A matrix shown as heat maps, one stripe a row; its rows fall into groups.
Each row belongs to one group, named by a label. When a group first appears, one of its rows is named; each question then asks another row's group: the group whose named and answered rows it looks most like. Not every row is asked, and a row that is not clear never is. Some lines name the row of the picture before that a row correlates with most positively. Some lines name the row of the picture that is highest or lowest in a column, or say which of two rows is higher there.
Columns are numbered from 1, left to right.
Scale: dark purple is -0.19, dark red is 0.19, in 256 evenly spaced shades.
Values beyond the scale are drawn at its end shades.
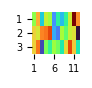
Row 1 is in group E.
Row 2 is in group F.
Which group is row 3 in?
E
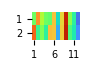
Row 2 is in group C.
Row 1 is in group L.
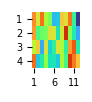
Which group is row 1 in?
F
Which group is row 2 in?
C
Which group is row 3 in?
E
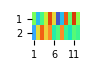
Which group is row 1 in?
C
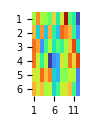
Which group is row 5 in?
F
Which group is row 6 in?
F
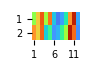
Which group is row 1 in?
F
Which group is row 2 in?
F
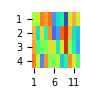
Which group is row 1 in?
F
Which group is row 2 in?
C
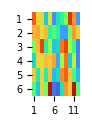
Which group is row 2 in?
E
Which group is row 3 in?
L
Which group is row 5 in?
C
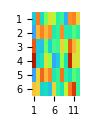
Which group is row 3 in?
E
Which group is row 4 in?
E
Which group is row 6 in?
E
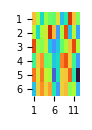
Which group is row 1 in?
E
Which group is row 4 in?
L
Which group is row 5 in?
F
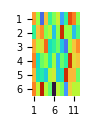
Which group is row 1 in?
E
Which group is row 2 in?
L
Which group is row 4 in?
E
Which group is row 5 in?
C
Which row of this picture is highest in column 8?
2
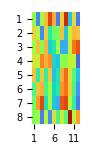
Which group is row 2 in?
E
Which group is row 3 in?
E
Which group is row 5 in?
C
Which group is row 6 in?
L
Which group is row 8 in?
E
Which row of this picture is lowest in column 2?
1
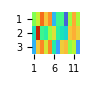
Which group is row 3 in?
L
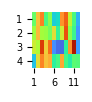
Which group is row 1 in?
L
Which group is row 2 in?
L
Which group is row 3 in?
F
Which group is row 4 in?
L
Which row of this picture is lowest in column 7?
3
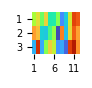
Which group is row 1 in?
E
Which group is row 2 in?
E
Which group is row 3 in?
E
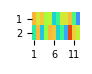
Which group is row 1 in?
F
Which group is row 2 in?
E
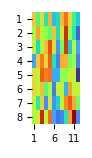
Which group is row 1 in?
C
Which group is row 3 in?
C
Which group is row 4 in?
L
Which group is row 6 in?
F
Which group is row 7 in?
C
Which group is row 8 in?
F
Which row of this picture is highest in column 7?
6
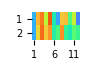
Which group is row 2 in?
L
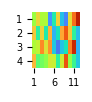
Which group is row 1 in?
E
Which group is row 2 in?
C
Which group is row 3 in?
F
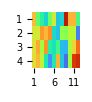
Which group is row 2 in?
F
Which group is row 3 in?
E
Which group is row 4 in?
E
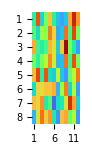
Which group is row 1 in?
E
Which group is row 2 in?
C
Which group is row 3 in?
C
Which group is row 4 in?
C
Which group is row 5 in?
E
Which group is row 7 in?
F
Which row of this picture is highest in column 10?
7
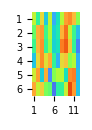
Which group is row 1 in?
C
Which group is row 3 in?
L
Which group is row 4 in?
L
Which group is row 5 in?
E
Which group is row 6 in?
F
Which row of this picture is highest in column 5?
4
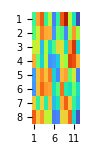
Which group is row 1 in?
L
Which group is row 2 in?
F
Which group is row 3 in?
E
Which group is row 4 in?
E
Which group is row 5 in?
L
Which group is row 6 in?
L
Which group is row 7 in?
C
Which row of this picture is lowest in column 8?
2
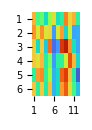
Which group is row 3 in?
C
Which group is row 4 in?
F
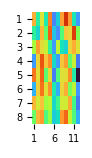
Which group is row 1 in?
C
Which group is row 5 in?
F
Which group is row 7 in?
F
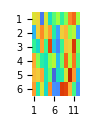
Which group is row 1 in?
E
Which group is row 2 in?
L
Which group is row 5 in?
F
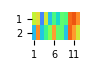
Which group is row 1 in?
E
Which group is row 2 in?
E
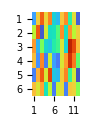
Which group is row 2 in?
E
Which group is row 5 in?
L
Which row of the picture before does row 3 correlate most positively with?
1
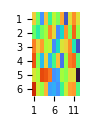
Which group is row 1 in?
E
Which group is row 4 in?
E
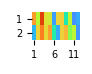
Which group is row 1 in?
F
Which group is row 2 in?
L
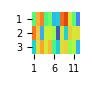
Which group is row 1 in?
L
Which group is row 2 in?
E
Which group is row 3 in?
L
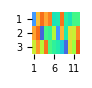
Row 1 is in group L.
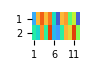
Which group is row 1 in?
L
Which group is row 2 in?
C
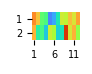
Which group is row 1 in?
E
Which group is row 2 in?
C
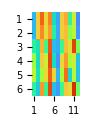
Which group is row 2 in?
L
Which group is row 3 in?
C
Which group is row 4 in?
C
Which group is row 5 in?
C
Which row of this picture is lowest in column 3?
5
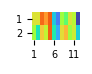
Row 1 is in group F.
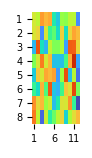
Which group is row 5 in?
L
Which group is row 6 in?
C
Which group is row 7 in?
F
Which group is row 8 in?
E
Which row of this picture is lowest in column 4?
3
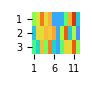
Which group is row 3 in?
C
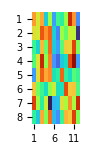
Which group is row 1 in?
F
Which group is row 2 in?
F
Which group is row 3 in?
C
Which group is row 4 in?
F
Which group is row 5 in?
L
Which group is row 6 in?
C
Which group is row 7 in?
E
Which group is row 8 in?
C
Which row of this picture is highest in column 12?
7
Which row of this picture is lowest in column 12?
2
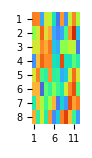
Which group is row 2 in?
F
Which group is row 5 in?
E
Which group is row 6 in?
E
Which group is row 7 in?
E
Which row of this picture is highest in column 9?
8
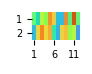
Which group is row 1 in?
C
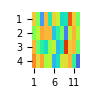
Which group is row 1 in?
E
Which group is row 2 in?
F
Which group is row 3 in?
C
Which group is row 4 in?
F
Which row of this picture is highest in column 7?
1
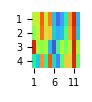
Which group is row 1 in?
F
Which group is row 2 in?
F
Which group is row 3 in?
E
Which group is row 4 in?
C
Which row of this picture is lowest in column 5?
3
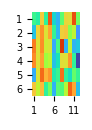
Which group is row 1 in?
C
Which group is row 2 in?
L
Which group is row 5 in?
L
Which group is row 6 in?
F
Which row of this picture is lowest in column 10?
5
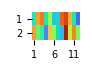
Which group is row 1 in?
L
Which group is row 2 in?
C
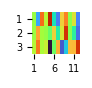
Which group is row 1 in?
C
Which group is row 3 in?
E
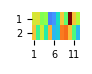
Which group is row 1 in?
E
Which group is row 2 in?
C
